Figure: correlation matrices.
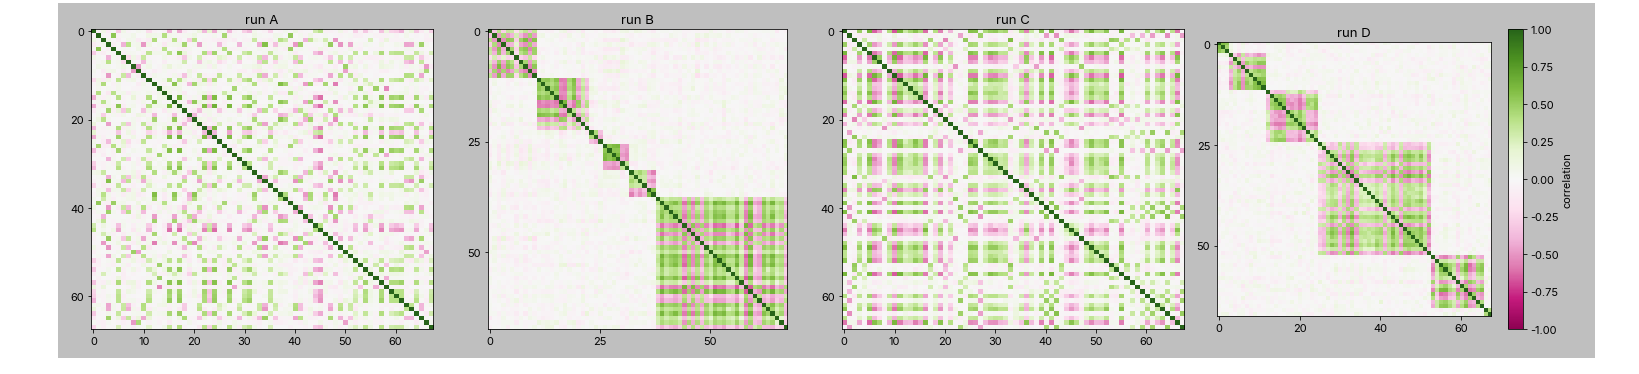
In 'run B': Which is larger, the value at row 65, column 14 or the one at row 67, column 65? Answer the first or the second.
the first
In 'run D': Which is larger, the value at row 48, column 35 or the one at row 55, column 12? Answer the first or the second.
the first
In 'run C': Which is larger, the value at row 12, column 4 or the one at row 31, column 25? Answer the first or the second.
the second
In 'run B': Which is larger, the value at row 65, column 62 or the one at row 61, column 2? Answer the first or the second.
the first
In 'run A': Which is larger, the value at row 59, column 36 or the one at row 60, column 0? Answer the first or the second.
the first
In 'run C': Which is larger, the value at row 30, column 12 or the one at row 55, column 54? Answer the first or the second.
the first
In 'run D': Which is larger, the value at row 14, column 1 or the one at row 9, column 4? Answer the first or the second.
the second
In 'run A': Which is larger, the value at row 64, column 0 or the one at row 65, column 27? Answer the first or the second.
the second
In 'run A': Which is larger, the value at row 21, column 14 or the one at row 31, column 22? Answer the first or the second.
the second
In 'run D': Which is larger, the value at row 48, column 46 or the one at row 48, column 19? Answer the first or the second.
the first
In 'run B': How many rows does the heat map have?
68
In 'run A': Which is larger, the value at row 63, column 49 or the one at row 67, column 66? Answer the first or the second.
the first
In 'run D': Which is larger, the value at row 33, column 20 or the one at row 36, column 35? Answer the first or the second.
the second
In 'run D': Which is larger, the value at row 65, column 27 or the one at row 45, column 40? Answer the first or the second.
the first
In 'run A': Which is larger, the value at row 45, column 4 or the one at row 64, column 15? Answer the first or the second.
the second
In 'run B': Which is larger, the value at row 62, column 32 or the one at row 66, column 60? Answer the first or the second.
the first
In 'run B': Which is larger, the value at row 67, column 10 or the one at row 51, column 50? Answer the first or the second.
the second
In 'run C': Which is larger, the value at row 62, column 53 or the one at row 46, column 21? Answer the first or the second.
the second
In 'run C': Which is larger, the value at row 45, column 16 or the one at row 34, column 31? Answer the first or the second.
the first
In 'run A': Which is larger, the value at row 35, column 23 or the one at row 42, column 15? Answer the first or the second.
the second
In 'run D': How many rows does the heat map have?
68
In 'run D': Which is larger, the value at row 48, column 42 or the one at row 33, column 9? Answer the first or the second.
the first
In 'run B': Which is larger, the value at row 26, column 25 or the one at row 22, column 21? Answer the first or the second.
the first
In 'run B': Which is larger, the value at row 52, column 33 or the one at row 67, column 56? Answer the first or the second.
the first
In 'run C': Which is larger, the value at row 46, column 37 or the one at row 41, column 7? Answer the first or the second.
the first
